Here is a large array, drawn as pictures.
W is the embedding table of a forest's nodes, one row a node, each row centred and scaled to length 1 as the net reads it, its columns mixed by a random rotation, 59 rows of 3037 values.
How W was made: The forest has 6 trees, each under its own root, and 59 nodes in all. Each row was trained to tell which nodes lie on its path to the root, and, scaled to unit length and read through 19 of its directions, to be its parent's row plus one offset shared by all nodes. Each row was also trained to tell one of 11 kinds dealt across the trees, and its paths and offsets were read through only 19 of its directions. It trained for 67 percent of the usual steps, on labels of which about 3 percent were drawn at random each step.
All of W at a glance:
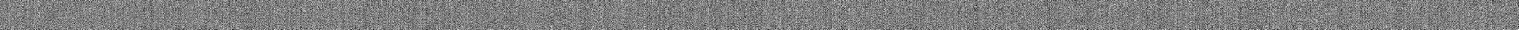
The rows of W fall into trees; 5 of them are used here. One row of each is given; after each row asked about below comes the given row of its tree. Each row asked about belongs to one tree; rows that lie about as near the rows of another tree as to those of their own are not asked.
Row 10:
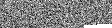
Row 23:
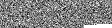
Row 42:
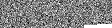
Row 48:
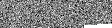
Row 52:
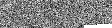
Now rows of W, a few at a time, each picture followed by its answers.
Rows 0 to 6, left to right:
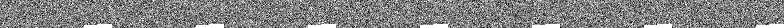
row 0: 10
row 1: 23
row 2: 10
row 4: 52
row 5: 48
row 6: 42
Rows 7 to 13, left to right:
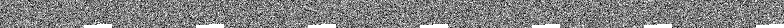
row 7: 10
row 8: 48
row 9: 10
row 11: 10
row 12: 42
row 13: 48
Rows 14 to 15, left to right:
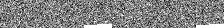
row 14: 42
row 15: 48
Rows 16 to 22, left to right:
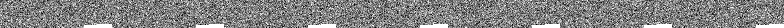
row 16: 23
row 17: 23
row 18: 52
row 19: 52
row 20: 23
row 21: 23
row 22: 42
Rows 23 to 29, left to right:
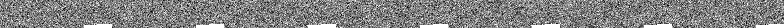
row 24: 48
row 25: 23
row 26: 52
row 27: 23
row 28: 52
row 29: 23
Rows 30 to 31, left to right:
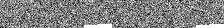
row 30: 48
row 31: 10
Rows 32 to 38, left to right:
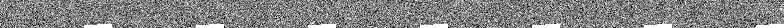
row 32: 42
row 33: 23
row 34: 42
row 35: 48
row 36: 48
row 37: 52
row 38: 52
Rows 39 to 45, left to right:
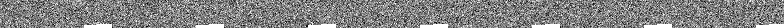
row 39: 23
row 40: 10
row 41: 48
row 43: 42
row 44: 48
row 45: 52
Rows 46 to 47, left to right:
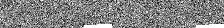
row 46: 23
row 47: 10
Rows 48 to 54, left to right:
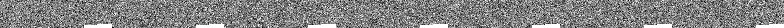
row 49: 42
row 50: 52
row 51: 23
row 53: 23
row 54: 52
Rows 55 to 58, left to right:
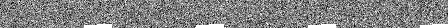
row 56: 52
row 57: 52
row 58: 23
